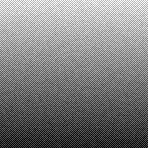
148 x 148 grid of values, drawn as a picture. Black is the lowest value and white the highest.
Slope: up to the top. Grain: checkered. Odd rows or columns: none.
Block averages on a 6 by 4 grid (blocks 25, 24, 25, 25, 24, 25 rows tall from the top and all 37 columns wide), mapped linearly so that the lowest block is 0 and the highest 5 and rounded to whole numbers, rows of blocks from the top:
5 5 5 5 | 4 4 4 4 | 3 3 3 3 | 2 2 2 2 | 1 1 1 1 | 0 0 0 0
